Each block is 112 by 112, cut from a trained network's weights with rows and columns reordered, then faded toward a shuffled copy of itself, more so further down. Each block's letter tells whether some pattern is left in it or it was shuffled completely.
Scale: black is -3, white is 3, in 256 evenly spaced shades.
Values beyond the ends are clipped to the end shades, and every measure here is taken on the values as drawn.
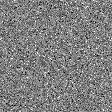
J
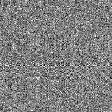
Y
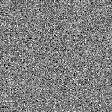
Y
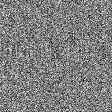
Y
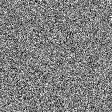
J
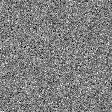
J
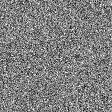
J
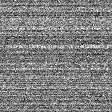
Y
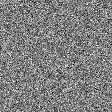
J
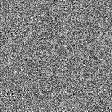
Y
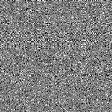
Y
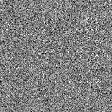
Y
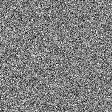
J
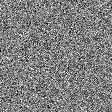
J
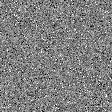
J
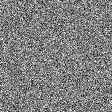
J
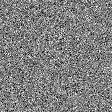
J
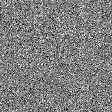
Y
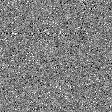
Y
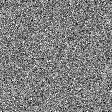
J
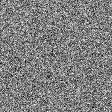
J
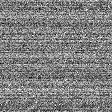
Y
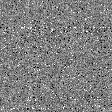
Y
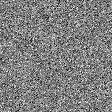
J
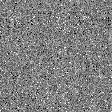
Y
